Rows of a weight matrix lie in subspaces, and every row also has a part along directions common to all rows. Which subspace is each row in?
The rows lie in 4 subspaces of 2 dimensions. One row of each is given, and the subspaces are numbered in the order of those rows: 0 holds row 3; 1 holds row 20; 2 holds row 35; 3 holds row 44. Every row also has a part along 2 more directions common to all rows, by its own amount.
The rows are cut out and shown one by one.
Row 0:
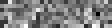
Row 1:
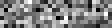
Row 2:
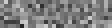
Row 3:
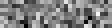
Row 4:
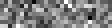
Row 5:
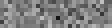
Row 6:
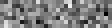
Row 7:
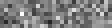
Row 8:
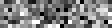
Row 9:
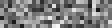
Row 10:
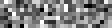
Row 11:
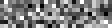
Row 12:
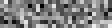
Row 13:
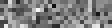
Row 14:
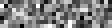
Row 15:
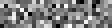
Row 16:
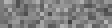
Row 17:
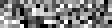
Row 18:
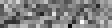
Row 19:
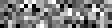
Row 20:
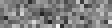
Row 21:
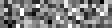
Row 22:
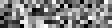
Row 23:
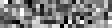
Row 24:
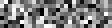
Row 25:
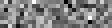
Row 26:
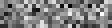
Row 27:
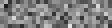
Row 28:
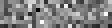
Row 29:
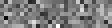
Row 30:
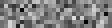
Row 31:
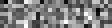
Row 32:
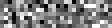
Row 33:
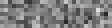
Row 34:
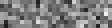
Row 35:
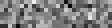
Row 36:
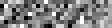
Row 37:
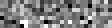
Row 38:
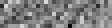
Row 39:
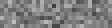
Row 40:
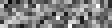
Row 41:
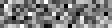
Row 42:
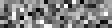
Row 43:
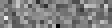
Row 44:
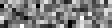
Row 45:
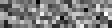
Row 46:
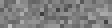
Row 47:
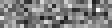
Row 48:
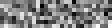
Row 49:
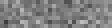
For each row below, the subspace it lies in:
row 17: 2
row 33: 0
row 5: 2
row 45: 3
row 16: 1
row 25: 2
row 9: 0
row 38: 3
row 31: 0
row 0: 0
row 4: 2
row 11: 1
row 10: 1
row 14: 3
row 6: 3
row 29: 1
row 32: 1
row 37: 0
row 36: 3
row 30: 2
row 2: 1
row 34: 3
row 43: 1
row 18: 3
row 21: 2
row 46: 1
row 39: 0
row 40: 3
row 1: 0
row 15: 0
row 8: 1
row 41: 3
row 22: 2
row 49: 3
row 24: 2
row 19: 2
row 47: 0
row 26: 2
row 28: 2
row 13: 0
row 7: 2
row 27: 3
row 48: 3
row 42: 1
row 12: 1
